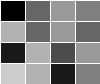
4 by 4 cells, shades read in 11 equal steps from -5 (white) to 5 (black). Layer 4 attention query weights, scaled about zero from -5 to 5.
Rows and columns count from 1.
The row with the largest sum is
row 1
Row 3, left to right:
4 -2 2 -1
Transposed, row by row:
5 -2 4 -3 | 1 1 -2 -2 | -1 -1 2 4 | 0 1 -1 0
